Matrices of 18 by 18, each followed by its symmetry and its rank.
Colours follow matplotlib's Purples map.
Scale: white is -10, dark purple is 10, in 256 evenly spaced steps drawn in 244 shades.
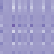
neither, rank one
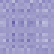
neither, rank two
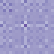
symmetric, rank two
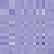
symmetric, rank two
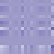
neither, rank one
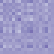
symmetric, rank two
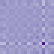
symmetric, rank two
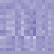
neither, rank two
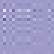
neither, rank one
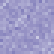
symmetric, full rank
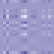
neither, rank one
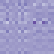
neither, rank two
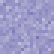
symmetric, full rank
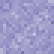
symmetric, full rank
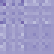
symmetric, rank two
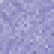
symmetric, full rank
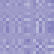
neither, rank two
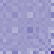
symmetric, rank three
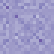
symmetric, rank three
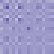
symmetric, rank two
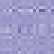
neither, rank two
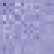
symmetric, rank three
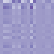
neither, rank one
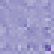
symmetric, rank three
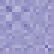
symmetric, rank three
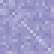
symmetric, full rank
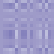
neither, rank one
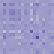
symmetric, rank three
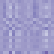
neither, rank two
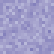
symmetric, full rank
